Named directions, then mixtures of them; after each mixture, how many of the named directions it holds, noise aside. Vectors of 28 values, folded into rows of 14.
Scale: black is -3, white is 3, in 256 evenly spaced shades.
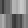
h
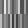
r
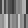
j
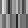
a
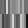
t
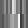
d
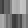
one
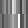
one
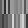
two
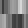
one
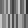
two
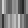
three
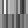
two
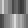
one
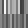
three
